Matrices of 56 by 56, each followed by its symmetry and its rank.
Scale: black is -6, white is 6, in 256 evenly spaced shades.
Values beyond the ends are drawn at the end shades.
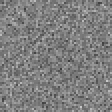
symmetric, full rank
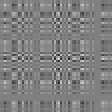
symmetric, rank one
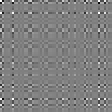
symmetric, rank one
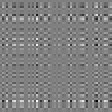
neither, rank one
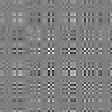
symmetric, rank two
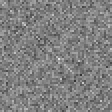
symmetric, full rank
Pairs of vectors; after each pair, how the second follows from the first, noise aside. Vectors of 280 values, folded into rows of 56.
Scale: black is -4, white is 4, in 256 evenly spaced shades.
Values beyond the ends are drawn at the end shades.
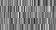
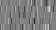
partly zeroed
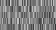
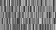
sign-scrambled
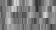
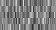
shuffled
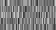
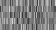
shuffled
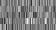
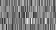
copied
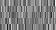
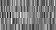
shuffled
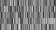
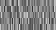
sign-scrambled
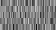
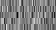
shuffled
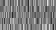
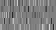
partly zeroed
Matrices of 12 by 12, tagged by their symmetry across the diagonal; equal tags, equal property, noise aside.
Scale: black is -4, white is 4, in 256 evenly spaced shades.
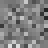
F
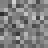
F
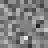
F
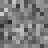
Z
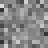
Z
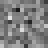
F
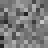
Z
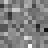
F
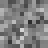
F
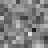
F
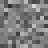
Z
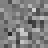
F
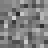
F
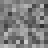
F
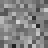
Z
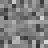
Z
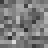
Z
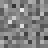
Z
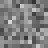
Z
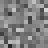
F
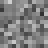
F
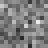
Z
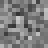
Z
